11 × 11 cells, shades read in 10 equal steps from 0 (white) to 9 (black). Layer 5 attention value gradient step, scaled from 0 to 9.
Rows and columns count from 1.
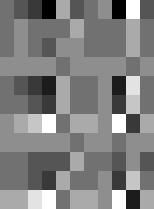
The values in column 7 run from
3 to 5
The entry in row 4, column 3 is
4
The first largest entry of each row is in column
4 1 4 5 4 4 10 6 3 4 10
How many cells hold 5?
40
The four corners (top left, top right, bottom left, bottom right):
5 6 3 3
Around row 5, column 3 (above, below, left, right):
4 6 6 8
